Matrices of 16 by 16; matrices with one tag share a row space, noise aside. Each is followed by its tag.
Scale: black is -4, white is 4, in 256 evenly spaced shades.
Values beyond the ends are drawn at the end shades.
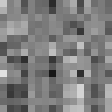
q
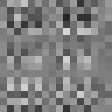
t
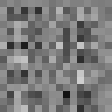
t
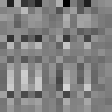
t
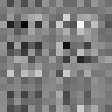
t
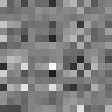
q
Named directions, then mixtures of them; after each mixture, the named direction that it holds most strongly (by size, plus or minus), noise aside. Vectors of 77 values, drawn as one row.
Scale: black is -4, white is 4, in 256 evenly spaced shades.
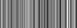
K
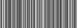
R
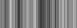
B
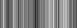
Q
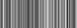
K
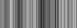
B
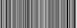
K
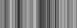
B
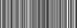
K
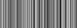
K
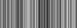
K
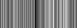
Q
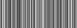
R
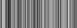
R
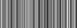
K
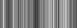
Q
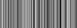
K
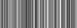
K
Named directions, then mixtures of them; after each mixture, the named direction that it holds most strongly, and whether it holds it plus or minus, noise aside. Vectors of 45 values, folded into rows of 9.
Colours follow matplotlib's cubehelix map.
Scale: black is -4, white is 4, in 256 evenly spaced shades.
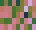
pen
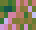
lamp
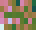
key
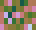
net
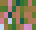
net, plus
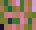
key, minus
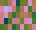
lamp, minus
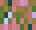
net, minus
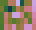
key, minus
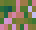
lamp, plus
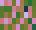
pen, minus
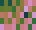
pen, plus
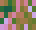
lamp, plus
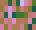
net, minus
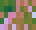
lamp, plus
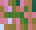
key, plus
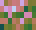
net, minus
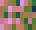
key, plus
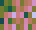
lamp, plus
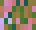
net, plus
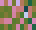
pen, minus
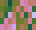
lamp, plus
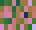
pen, plus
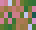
pen, minus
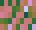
pen, plus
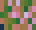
pen, minus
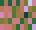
pen, plus
